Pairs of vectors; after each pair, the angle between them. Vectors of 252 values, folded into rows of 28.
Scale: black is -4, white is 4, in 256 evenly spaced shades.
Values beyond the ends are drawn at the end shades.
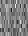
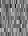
nearly opposite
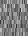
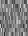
partly aligned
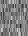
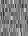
nearly parallel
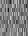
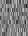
nearly parallel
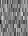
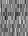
orthogonal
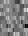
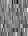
partly aligned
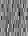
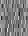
nearly parallel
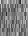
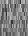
partly aligned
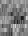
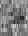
nearly parallel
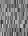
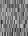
nearly parallel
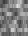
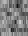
nearly opposite
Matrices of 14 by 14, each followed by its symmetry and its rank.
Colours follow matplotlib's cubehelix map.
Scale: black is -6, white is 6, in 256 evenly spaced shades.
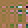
neither, rank one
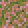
symmetric, full rank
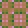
symmetric, rank one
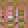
neither, rank two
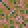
symmetric, full rank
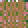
neither, rank two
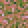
antisymmetric, full rank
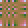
symmetric, rank one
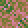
symmetric, full rank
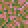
antisymmetric, full rank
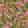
antisymmetric, full rank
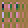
neither, rank one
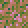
symmetric, full rank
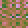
neither, rank two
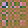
symmetric, rank one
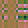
neither, rank one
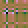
neither, rank one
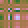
symmetric, rank one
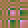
symmetric, rank one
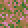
antisymmetric, full rank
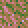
antisymmetric, full rank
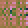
neither, rank two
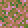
symmetric, full rank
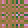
neither, rank one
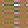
neither, rank one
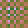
symmetric, rank one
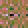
neither, rank two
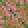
symmetric, full rank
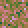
antisymmetric, full rank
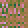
neither, rank two
